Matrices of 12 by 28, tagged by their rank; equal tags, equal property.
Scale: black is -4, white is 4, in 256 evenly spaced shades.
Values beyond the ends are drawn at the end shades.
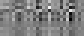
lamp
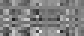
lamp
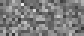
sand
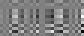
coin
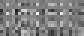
lamp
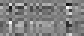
lamp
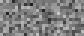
sand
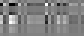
coin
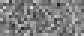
sand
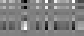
coin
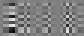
coin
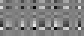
coin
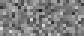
sand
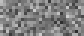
sand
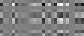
coin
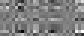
lamp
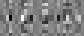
lamp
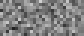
sand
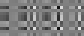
coin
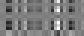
coin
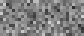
sand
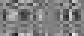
lamp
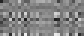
lamp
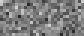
sand
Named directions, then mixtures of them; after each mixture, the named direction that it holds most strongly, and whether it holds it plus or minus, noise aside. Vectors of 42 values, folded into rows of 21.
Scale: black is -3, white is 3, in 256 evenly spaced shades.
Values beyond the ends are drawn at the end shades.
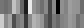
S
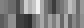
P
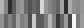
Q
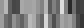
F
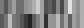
P, plus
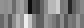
P, minus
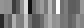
S, minus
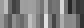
F, plus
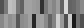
Q, minus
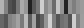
Q, plus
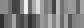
P, plus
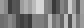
P, plus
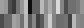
S, minus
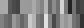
F, plus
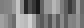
P, minus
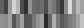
F, minus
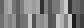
Q, minus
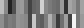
Q, plus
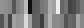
S, minus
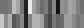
S, plus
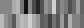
P, minus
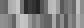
P, minus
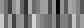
S, plus
